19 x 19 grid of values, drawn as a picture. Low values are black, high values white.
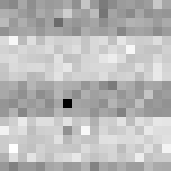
Horizontal stripes repeat 2 times down the table. The bottom right is the ninth with the highest average. Overall the values sit about 70% of the way up the scale.
